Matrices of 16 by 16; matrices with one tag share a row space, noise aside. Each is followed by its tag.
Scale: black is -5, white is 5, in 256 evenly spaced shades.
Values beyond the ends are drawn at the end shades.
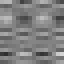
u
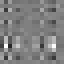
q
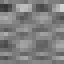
u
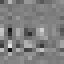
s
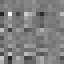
s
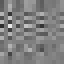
s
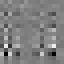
q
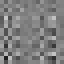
q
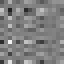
s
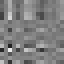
s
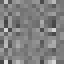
q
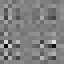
q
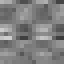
u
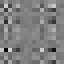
q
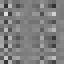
q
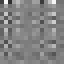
q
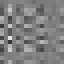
s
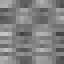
u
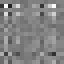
q
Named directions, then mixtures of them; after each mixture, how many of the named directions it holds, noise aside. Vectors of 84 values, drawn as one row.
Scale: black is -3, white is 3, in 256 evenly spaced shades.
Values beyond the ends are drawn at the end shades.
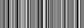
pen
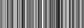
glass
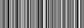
one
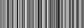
two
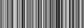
one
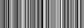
two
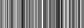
two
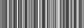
two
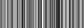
one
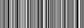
one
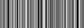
two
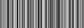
two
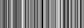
two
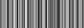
two
